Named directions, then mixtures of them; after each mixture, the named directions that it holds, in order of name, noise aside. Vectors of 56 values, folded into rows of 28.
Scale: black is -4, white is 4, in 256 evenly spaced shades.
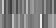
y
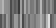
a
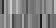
a, y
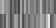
a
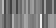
y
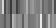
a, y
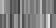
a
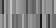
a, y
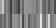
a, y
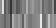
a, y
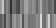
a, y
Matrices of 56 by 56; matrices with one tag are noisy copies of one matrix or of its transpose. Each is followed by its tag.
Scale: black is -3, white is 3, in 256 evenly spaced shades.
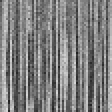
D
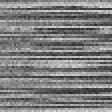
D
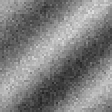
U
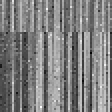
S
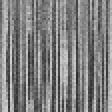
D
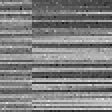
S
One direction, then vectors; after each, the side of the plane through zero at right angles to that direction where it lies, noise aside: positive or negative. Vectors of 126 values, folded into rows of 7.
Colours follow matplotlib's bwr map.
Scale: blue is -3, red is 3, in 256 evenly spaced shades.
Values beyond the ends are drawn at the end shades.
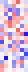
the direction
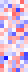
positive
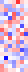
positive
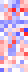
negative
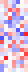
negative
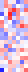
negative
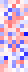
positive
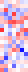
positive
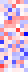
positive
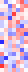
positive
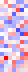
negative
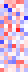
positive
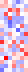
negative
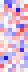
positive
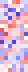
positive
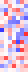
negative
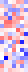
positive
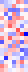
positive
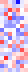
negative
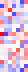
negative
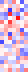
positive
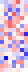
positive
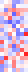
negative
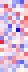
negative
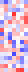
positive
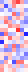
positive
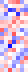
positive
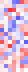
negative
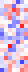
negative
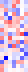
positive
